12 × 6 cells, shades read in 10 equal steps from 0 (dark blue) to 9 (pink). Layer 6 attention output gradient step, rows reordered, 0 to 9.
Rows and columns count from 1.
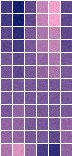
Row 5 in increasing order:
3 4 4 4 5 6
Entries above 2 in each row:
4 4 5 5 6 6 6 6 6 6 6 4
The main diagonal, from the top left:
2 0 4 6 6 4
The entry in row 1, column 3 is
3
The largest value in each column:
6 8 5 7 9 5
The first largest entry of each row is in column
5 5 5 5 5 5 1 1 2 1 1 2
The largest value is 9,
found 2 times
